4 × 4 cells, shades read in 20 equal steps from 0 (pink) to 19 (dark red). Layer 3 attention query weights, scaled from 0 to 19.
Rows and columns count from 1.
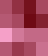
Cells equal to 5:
1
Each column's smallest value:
0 5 7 6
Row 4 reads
9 13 11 6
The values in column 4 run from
6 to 16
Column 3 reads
18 19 7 11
